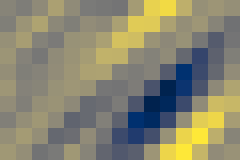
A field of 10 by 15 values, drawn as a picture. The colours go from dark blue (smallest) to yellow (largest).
Neither half mirrors the other. The ninth with the highest average is the bottom right. The grain runs diagonally up to the right. The middle left is the calmest part.
